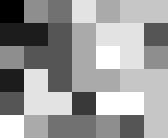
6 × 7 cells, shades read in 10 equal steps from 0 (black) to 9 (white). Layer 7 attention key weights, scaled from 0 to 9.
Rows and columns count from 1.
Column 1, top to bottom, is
0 1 5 1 3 9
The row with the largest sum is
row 5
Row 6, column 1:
9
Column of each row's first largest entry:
4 5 5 2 5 1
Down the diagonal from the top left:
0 1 3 6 9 3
